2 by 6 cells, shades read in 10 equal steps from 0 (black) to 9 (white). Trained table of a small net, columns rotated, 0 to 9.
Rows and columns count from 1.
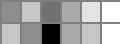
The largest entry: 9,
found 2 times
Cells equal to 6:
2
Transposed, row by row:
5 7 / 7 5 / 4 0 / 6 6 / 8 7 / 9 9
